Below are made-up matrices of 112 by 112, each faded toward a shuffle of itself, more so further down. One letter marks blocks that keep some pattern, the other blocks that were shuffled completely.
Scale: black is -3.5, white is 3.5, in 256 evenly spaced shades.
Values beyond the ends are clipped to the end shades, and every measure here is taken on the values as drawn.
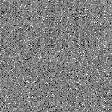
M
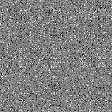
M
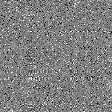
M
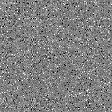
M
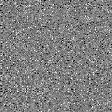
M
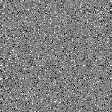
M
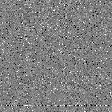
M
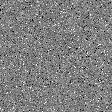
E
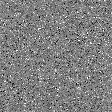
E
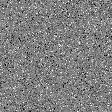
E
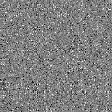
M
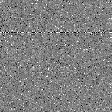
M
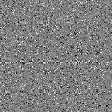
M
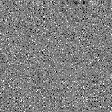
M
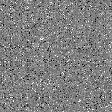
M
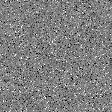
E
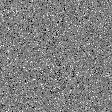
E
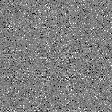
M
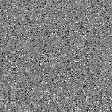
M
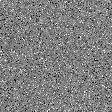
E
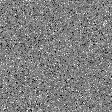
E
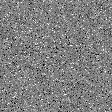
E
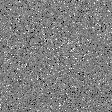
E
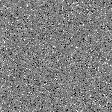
E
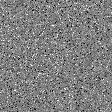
E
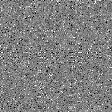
M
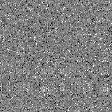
M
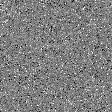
E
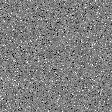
E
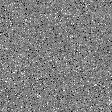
E
